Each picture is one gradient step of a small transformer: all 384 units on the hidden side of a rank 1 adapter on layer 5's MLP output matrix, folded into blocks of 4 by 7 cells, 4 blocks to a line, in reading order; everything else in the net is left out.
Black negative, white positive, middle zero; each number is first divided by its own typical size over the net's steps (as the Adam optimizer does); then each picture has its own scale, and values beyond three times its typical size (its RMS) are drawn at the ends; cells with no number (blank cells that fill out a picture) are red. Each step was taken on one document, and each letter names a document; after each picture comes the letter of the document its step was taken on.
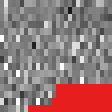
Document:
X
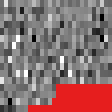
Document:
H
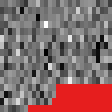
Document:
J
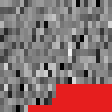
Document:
J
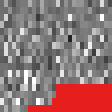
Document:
H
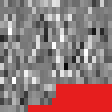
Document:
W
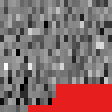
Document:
X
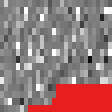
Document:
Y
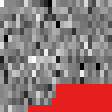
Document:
W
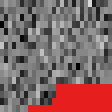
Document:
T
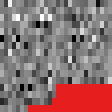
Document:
J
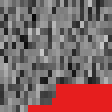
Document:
T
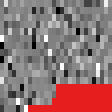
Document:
X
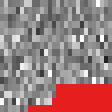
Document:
X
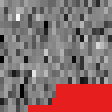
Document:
X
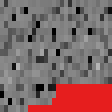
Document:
Y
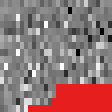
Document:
X
